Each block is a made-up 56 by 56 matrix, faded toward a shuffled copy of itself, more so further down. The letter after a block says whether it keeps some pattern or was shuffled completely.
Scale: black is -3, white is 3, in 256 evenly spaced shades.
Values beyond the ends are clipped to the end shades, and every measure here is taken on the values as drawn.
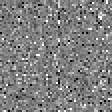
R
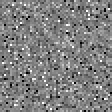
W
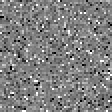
W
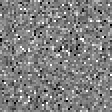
R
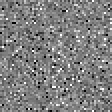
W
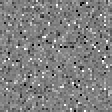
W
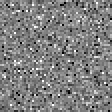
R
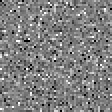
R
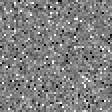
W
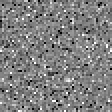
W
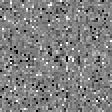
R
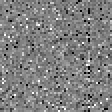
R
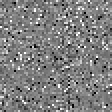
R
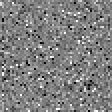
R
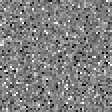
W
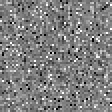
R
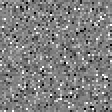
W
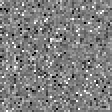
R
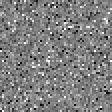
W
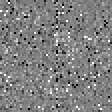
R
